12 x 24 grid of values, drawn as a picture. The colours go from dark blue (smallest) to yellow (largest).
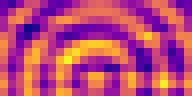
The top left is the ninth with the lowest average. Rings spread out from the bottom middle. On average the colour sits 50% of the way up the scale. The ninth with the highest average is the centre. No row or column stands out.
